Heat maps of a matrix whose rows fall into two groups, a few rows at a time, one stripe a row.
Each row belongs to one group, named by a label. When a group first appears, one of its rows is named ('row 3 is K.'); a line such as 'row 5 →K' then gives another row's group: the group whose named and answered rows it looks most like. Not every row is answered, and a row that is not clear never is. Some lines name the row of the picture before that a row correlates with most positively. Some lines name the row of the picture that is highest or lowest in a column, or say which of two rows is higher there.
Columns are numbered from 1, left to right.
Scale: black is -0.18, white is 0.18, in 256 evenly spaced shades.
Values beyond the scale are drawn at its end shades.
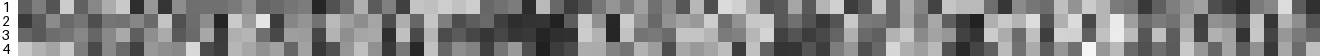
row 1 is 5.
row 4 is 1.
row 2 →1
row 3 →1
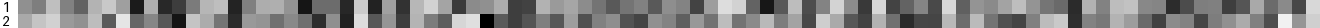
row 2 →5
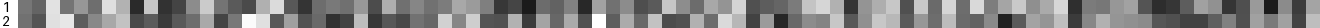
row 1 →5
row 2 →5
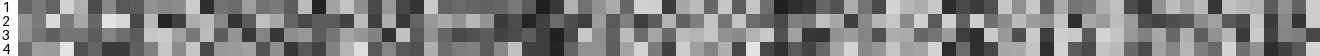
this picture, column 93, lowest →3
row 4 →1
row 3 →1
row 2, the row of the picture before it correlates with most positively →1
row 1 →1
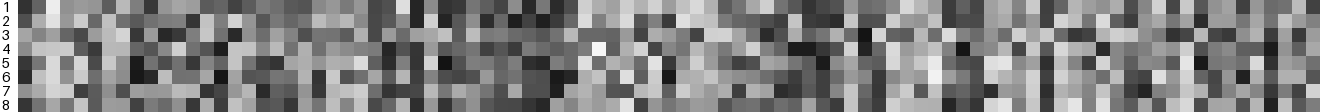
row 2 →1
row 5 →1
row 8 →1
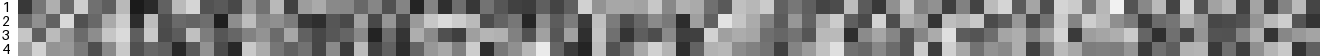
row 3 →5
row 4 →5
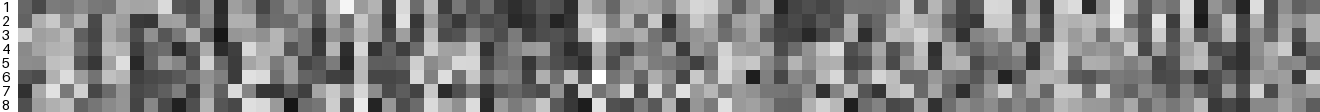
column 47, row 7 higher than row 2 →Yes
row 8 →5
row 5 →5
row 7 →1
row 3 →1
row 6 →5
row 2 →1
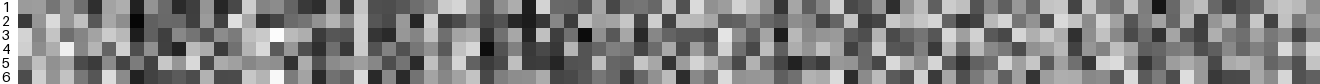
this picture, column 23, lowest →3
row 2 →1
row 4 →5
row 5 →1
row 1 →5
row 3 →5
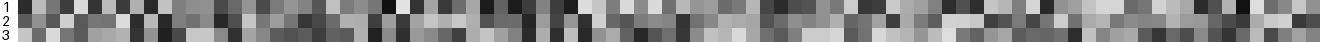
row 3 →5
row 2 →5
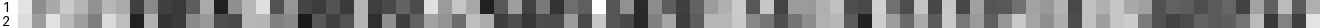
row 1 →5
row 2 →5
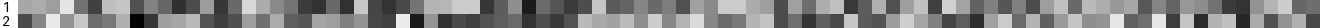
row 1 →5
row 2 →1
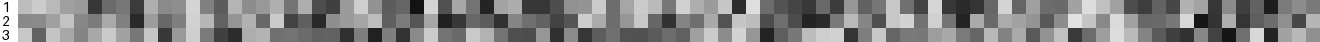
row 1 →1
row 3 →5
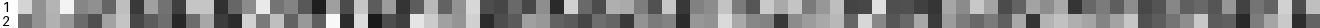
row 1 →5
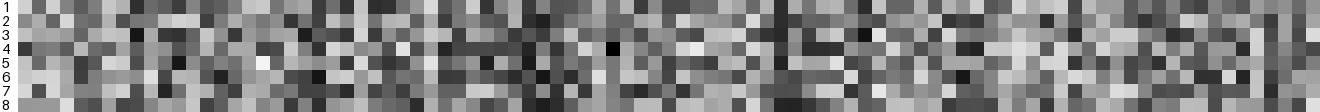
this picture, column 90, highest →1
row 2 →1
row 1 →5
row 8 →1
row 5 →5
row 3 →5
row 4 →1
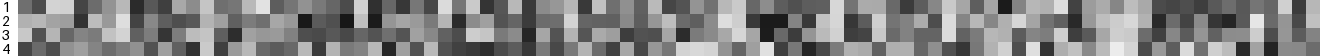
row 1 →5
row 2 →5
